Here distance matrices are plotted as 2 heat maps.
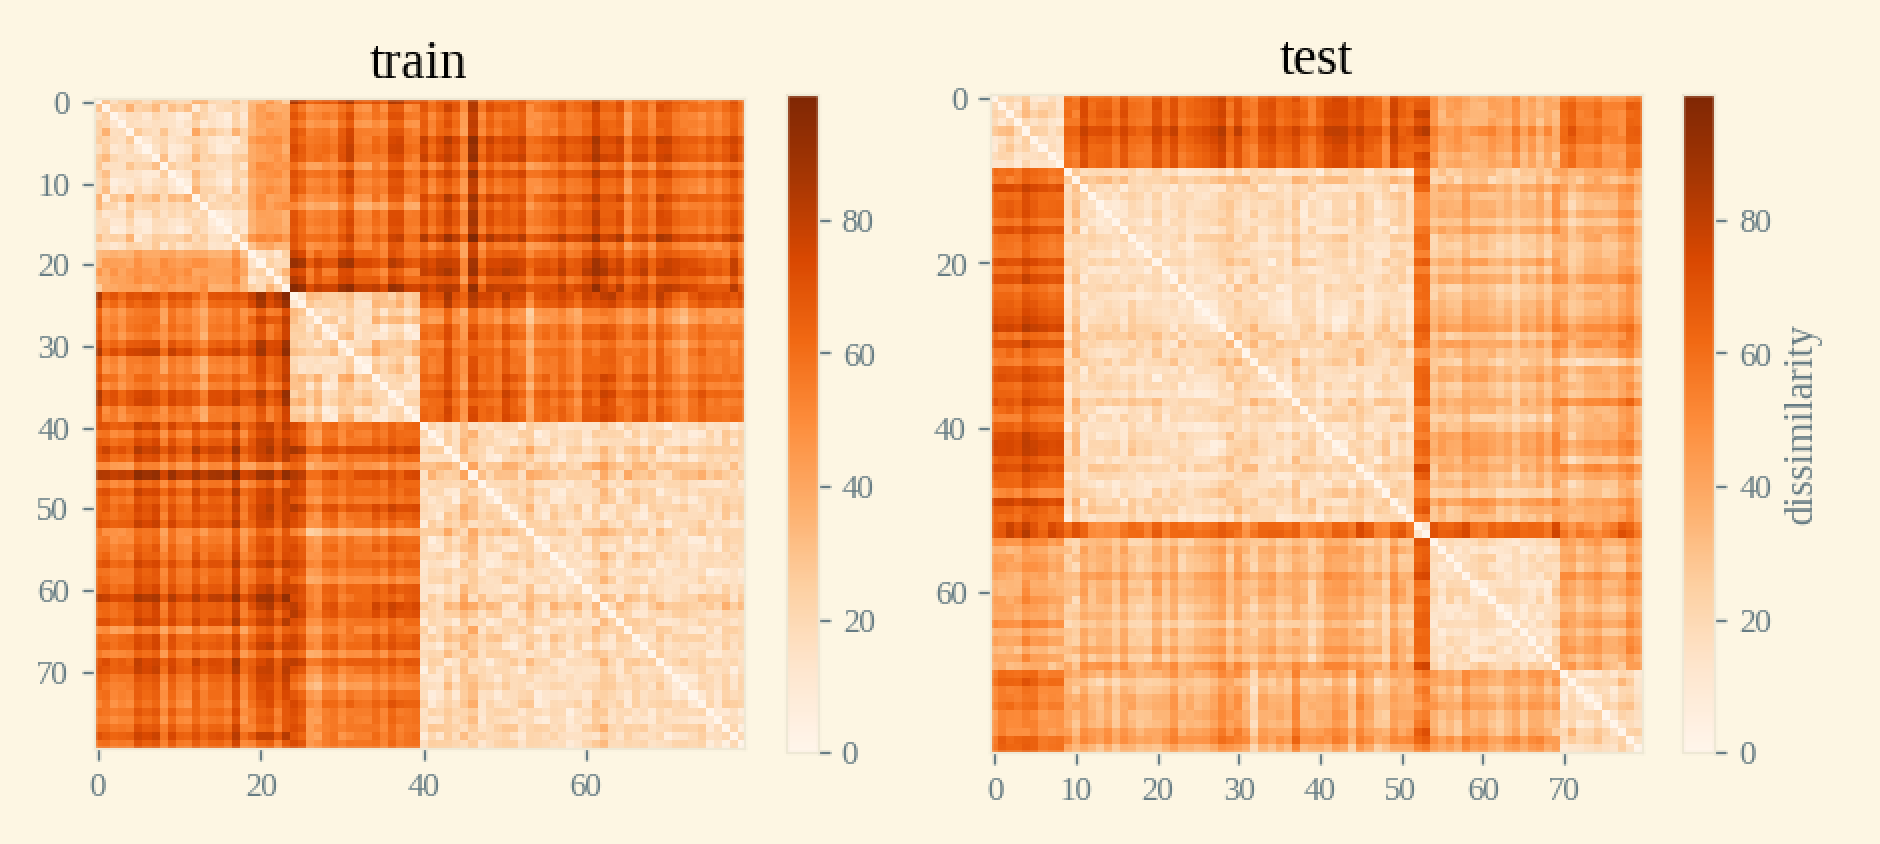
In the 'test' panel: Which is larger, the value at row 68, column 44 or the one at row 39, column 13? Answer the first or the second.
the first
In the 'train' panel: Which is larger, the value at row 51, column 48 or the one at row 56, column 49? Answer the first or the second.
the first
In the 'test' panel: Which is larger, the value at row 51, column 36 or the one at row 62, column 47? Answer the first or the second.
the second
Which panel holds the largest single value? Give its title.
train
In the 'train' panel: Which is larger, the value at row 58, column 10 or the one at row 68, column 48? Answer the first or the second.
the first
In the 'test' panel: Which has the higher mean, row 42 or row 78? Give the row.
78
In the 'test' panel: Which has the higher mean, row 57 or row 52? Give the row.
52
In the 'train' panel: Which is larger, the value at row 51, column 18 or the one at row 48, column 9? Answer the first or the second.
the second
